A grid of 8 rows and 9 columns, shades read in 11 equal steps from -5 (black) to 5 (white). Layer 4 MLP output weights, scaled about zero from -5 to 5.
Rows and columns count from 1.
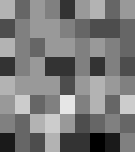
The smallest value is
-5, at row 8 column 7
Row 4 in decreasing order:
1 0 0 0 -2 -3 -3 -3 -3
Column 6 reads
1 -1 0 0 1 0 -2 -3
